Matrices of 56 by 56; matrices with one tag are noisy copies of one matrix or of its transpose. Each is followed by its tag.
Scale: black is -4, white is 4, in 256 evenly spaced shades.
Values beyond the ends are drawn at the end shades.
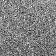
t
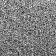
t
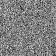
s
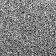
t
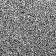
t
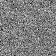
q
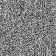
s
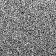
t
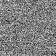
s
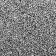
t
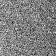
t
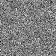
q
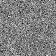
q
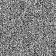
s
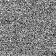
s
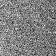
t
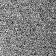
t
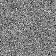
q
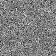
q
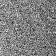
t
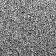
t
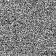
s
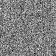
s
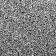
t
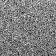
t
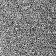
t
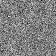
q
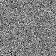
q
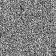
s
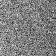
t
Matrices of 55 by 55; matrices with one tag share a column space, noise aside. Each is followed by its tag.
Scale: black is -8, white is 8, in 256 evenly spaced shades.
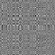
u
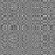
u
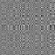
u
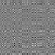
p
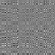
p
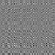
p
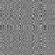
u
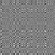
p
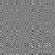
p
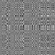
u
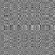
u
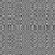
u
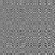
p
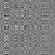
u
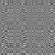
p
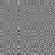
p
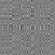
u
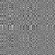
u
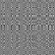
u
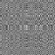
u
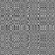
u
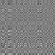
p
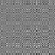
p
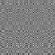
p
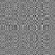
u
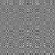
p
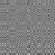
p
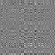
p
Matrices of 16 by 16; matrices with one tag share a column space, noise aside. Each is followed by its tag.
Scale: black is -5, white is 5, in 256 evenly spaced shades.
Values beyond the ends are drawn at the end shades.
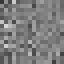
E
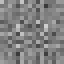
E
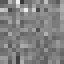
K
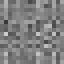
E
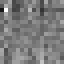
K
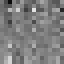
K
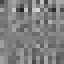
K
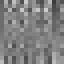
K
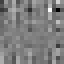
K
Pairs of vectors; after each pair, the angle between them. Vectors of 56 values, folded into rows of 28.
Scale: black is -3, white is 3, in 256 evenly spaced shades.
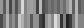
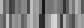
partly aligned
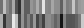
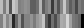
partly opposed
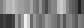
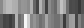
nearly parallel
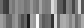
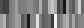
nearly parallel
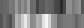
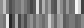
orthogonal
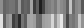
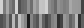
partly opposed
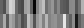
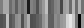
orthogonal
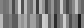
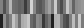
partly opposed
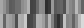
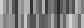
partly aligned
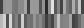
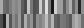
nearly opposite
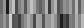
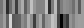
nearly parallel
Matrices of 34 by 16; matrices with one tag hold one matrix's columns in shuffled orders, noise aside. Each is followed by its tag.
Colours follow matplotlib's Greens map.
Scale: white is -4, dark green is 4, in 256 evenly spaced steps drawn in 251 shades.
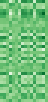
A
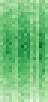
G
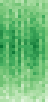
G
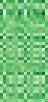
A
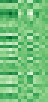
A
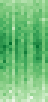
G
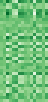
A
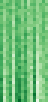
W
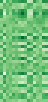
A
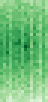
G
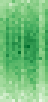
G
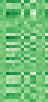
A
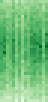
G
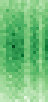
G
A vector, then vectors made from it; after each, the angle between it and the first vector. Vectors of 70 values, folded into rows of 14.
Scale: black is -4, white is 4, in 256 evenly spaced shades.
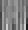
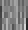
nearly parallel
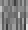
nearly opposite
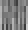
nearly opposite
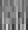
nearly parallel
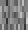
partly opposed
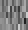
orthogonal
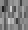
orthogonal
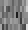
partly opposed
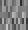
partly aligned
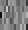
partly aligned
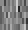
partly aligned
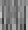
nearly opposite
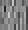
partly aligned
